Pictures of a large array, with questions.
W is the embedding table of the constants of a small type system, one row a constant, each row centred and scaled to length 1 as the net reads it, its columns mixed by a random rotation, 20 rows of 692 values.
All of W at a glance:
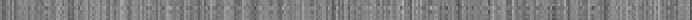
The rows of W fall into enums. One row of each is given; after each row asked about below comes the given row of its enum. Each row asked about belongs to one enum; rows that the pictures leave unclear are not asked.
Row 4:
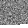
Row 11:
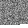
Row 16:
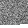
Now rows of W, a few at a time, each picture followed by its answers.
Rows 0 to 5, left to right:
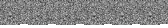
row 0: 4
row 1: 11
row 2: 11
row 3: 4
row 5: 4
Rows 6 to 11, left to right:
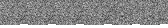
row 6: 16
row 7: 16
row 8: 16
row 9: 16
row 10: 4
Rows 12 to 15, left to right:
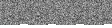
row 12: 11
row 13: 4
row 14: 16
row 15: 11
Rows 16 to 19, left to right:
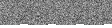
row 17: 4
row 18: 16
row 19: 11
